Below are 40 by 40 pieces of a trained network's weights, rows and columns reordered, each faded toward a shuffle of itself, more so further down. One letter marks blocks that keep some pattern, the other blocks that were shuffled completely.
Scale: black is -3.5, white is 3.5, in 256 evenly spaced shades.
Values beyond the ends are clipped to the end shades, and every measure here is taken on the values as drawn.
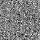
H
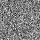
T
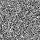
T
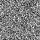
H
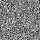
T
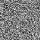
H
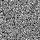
T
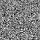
H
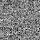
H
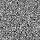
H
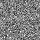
T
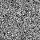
T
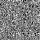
H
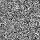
T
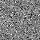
T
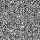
H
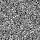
T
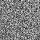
T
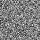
H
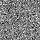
T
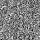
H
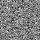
H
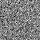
T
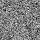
T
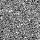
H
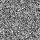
T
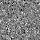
H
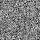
T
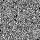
T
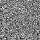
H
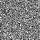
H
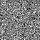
H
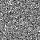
T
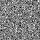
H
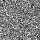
T
